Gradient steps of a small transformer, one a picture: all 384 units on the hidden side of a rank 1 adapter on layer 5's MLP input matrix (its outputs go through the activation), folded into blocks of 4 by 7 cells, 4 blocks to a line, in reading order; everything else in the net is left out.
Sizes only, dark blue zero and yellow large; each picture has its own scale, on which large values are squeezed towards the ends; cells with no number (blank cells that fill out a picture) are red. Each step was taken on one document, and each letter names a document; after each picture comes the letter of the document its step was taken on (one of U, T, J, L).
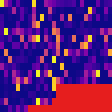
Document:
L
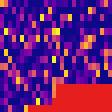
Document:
L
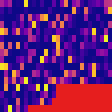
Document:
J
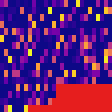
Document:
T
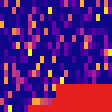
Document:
T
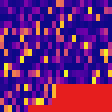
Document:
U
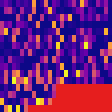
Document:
U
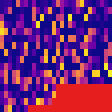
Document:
U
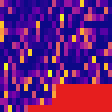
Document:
U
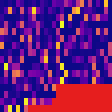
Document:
U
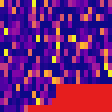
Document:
L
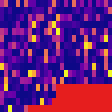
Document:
J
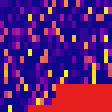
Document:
T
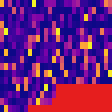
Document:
L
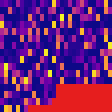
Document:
U
